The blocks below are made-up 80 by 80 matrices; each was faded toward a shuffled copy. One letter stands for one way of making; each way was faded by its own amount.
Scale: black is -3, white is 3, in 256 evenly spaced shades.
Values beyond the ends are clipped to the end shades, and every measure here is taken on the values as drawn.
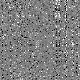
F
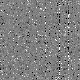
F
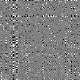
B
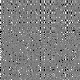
B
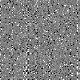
F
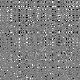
B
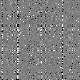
B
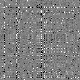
B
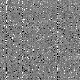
F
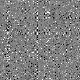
F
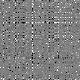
B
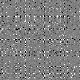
B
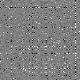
B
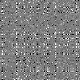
B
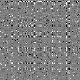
B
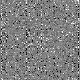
F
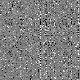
F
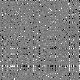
B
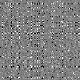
B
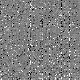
F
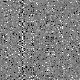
F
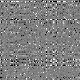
B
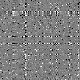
B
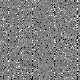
F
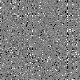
F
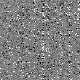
F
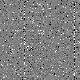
F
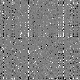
B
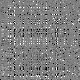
B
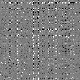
B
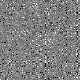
F
